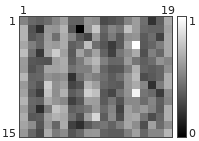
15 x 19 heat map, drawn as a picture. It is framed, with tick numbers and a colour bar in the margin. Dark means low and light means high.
Stripes running up and down repeat 4 times from left to right. On average the colour sits 50% of the way up the scale. No overall slope runs across the table. The values follow a bell shape.
